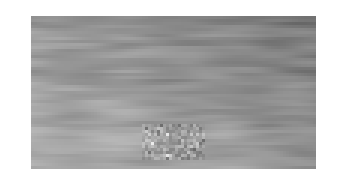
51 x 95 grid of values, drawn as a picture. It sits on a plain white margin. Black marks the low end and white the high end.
Roughest part: bottom middle. Odd patch: rougher, in the bottom middle. Mirror symmetry: none. Ninth with the lowest average: top right. Grain: streaks across. Slope: up to the bottom left.
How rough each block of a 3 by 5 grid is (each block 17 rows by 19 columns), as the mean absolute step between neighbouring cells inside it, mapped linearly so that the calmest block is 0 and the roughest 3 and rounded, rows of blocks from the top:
00000 | 00000 | 00300
